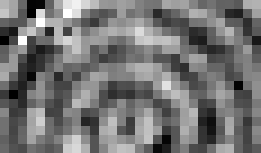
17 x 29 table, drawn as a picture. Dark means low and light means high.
Rings: centred on the bottom middle. Odd patch: rougher, in the top left. Slope: none. Roughest part: top left.
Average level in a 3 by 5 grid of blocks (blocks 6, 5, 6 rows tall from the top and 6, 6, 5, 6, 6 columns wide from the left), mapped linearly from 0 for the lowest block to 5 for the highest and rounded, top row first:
25421 / 02232 / 23411
